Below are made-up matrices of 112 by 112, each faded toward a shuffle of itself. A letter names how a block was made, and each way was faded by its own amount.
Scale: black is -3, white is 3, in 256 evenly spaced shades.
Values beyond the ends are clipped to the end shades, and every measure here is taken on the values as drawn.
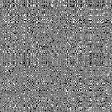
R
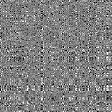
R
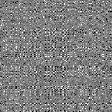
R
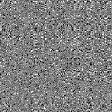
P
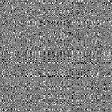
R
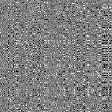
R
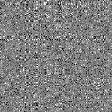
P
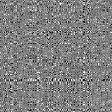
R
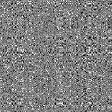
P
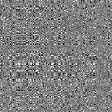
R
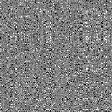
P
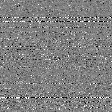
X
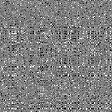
R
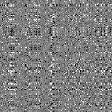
R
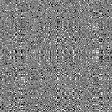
R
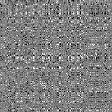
R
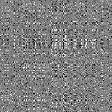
R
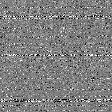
X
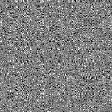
P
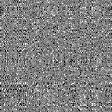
P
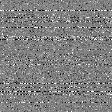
X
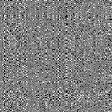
R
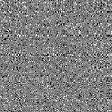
P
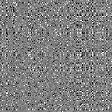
R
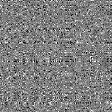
P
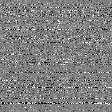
X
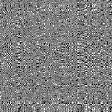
R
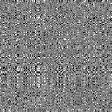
R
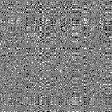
R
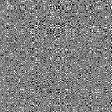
R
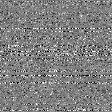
X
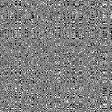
R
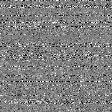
X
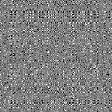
R
